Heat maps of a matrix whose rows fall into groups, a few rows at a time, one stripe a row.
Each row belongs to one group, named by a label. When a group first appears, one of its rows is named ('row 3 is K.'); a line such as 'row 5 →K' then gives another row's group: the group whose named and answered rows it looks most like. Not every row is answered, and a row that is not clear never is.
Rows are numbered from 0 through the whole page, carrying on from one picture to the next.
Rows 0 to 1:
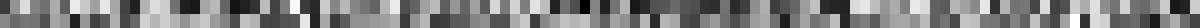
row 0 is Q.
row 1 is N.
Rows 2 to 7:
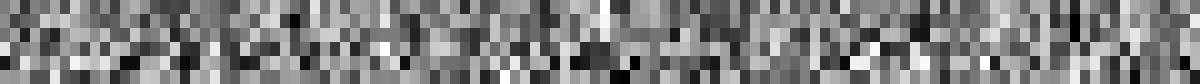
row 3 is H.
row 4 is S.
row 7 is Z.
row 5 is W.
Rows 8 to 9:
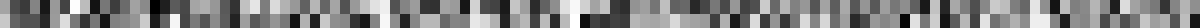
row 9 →W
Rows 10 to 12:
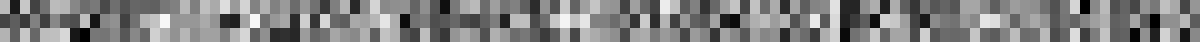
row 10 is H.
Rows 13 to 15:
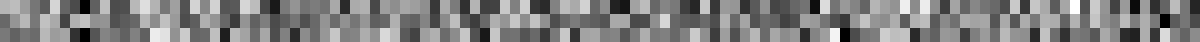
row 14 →Q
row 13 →Z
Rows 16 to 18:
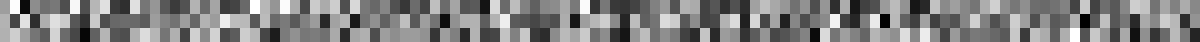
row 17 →H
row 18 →Z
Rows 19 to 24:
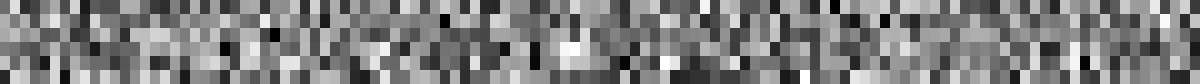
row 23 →Z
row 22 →N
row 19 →Z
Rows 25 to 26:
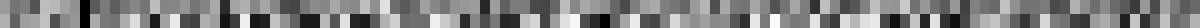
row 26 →W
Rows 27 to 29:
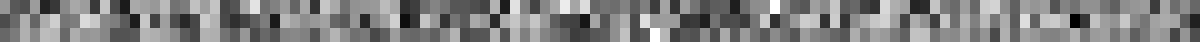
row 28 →Q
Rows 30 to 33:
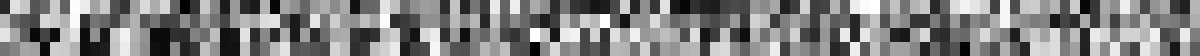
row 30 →Q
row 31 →H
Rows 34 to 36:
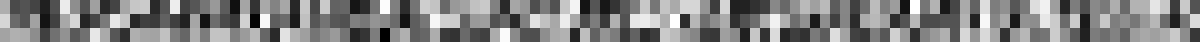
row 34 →W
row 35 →W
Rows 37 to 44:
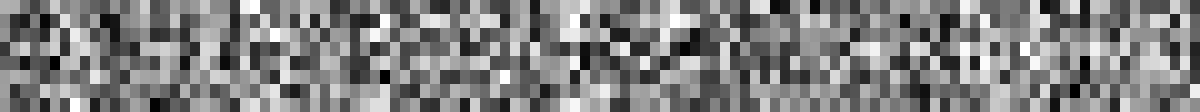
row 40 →Q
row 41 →W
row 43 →H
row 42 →S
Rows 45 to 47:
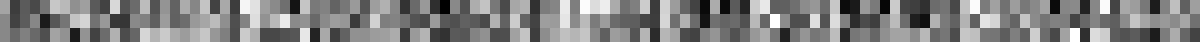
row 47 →N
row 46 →S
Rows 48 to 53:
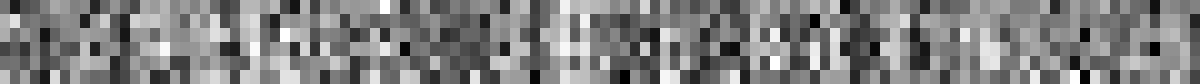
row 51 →N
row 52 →S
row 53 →Z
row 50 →S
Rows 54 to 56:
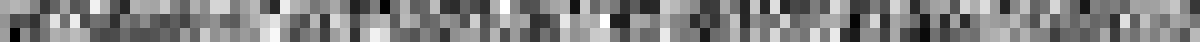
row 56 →H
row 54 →S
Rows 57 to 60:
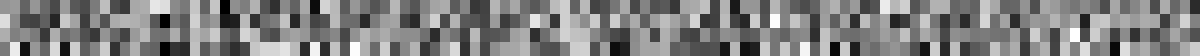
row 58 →W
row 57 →S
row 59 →Z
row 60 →Z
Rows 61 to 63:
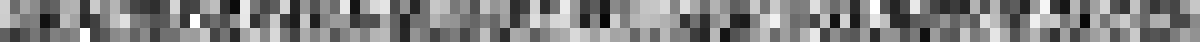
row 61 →W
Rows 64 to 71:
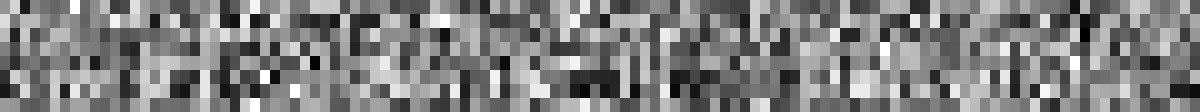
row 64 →S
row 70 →Q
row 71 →N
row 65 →W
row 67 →Q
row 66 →H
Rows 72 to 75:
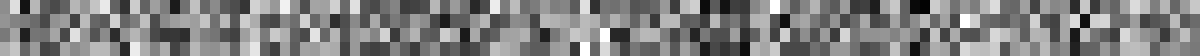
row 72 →S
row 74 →Z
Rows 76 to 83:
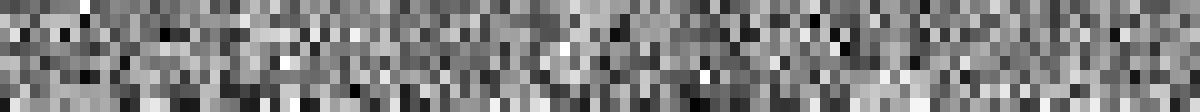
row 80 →S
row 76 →N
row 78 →Z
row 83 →Q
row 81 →Z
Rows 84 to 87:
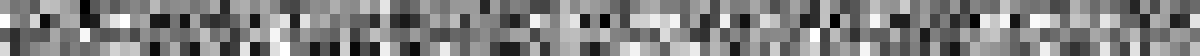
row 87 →W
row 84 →H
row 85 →W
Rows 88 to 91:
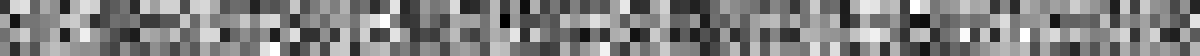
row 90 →Q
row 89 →H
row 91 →H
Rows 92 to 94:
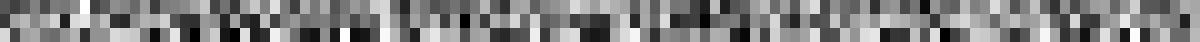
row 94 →W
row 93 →Q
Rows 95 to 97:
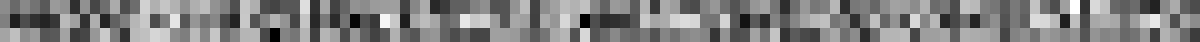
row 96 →W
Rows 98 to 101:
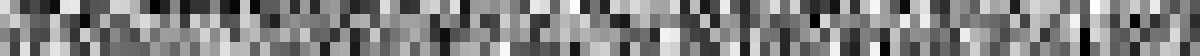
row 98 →W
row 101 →H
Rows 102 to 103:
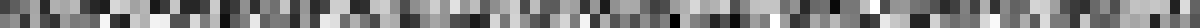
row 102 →W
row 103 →S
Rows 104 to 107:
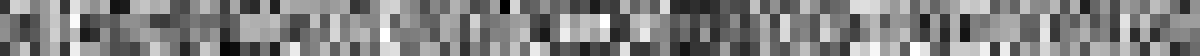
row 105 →Z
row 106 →Z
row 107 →Q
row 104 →Q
